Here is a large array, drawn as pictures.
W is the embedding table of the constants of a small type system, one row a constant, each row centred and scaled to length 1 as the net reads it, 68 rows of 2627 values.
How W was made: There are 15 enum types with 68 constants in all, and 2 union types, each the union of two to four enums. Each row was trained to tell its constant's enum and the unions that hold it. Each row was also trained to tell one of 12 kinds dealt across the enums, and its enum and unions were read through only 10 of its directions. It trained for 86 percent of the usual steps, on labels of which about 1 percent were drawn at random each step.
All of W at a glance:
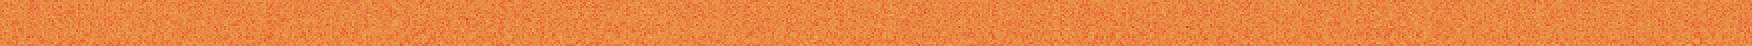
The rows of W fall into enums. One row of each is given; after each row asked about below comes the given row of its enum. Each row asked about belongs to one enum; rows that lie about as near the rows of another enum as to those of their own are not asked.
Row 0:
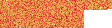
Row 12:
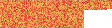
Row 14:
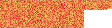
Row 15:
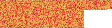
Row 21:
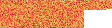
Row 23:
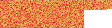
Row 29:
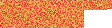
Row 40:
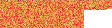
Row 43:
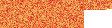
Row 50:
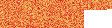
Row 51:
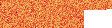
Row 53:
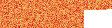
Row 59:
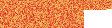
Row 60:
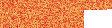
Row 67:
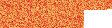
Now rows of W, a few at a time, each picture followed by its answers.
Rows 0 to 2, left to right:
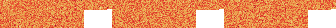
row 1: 23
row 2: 43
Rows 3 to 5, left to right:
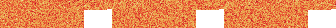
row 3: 60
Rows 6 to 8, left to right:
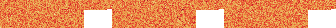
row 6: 29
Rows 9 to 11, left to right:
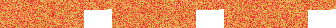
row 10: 21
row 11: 23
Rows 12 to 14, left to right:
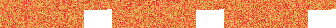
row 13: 67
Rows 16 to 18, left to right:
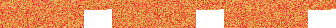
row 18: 53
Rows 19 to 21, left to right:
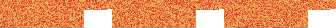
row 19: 0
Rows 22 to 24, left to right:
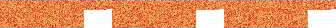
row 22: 21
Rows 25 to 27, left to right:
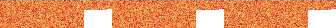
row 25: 15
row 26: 67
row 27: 12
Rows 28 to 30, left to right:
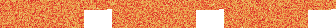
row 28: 43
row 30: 14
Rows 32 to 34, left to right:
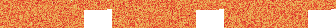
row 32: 67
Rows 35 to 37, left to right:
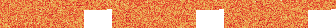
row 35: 21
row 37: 60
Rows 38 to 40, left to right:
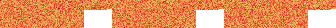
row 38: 29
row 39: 21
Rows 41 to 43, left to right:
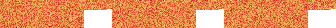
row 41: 0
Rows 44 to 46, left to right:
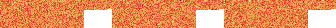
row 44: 23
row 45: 60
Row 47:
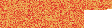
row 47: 14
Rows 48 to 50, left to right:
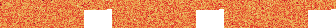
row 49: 53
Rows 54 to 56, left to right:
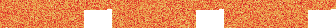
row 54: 53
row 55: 67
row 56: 53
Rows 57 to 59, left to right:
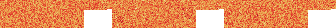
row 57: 29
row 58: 40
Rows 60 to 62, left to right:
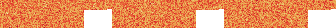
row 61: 0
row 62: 59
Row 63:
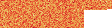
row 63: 29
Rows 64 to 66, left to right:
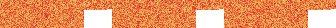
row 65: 60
